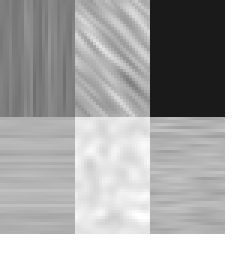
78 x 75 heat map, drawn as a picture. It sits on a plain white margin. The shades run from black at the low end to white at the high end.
It is made of 2 by 3 panels. Panel 1,1: middling, streaked downward, faint in contrast. Panel 1,2: high, slanting down to the right. Panel 1,3: very low, flat. Panel 2,1: high, streaked across, faint in contrast. Panel 2,2: very high, blotchy, faint in contrast. Panel 2,3: high, streaked across, faint in contrast.
